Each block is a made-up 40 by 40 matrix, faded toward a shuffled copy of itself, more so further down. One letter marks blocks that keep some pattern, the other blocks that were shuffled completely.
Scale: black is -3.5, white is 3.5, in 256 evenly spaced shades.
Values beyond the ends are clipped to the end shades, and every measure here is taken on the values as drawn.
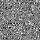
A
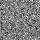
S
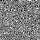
A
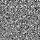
A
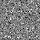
A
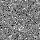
S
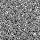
S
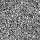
S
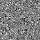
A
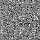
A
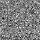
A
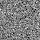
S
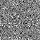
A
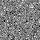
S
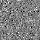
A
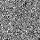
A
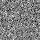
S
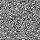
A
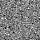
S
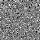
A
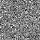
A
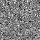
S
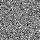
A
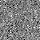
A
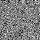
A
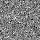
S
